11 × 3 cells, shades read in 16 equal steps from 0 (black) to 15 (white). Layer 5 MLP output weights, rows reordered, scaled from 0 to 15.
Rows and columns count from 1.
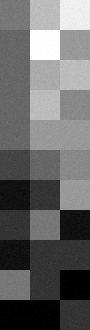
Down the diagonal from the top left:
7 15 11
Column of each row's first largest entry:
3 2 3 2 2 3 3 2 2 1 3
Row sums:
32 30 27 25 24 18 13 11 7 10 3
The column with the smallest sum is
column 1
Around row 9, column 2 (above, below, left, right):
7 3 1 3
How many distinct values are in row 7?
3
